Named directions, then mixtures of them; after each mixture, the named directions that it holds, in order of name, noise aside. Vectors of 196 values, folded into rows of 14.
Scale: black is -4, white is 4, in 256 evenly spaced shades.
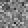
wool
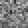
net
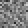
net, wool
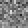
net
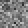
wool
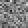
net, wool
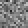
net, wool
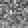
net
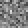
net, wool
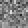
net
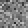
wool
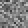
net, wool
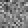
net, wool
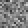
net, wool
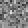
net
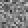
net, wool
